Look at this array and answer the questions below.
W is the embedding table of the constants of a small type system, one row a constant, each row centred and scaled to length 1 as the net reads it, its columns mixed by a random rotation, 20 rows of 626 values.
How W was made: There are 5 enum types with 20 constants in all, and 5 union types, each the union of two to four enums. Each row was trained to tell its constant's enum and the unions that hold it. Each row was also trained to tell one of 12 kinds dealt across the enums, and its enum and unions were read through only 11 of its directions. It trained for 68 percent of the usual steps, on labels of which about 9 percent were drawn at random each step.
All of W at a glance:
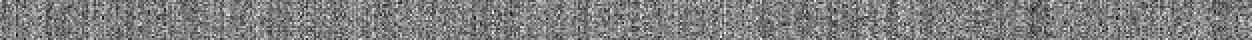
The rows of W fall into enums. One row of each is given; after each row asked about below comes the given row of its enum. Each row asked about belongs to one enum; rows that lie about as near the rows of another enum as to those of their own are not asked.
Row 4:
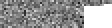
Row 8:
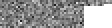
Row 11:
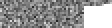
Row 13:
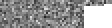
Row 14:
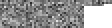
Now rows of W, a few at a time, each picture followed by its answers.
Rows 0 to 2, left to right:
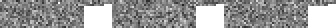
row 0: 14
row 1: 13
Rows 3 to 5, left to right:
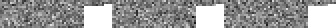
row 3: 14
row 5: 11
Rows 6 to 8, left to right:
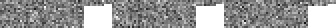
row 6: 13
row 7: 14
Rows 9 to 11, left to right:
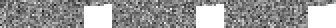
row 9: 8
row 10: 13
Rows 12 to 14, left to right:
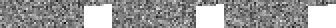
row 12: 11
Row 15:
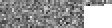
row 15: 13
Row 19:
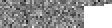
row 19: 14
